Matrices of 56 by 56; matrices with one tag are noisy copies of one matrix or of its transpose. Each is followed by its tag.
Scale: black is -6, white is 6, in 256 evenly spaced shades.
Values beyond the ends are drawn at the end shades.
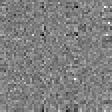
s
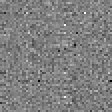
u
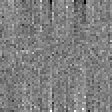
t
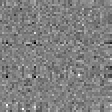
s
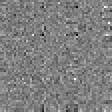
s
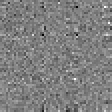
s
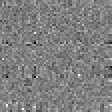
s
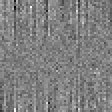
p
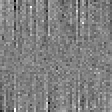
p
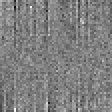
p
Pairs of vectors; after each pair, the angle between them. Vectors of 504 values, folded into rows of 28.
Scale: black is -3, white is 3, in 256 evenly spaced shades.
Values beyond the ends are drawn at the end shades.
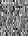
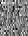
nearly parallel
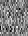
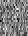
partly opposed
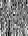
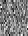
partly aligned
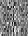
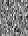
partly opposed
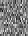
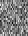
partly opposed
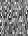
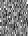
partly aligned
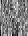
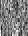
nearly opposite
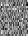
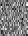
nearly opposite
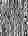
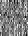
nearly parallel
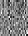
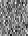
partly aligned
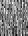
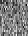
partly opposed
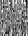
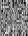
nearly opposite
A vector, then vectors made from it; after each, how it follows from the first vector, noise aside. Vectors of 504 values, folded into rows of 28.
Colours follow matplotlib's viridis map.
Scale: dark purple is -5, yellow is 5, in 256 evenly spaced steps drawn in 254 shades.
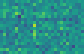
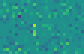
partly zeroed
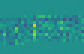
partly zeroed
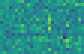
reversed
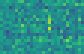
reversed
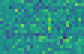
reversed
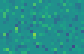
partly zeroed
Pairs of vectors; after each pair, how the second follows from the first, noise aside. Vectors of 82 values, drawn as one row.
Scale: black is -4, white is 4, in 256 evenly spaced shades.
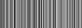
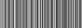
negated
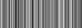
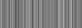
shrunk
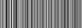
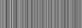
shrunk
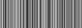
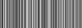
negated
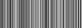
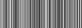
negated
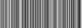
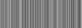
shrunk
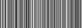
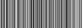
negated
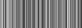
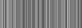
shrunk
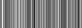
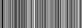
negated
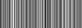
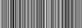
negated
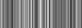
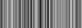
negated
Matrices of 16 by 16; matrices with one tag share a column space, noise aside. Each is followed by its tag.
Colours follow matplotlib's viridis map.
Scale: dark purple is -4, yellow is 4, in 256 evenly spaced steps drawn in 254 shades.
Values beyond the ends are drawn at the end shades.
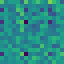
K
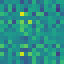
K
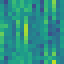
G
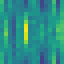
G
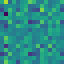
K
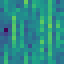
G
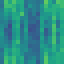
G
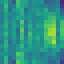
G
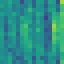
G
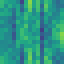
G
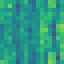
G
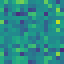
K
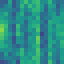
G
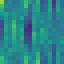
G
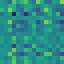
K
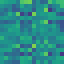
K
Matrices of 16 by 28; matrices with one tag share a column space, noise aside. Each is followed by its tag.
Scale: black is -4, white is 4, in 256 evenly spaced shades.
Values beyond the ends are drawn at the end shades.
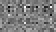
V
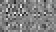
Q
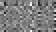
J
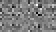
Q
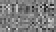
V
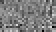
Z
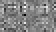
V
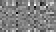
J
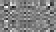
J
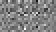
Q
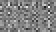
J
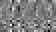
Z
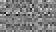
Q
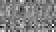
Z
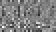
Z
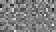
Q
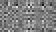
J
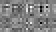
V
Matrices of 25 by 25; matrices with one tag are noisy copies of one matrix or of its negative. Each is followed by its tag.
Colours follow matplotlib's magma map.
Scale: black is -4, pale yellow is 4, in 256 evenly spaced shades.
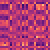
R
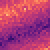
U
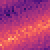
U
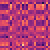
R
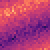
U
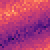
U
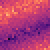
U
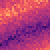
U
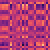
R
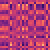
R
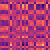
R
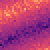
U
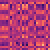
R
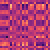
R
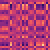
R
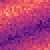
U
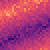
U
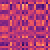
R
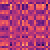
R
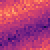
U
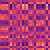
R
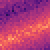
U
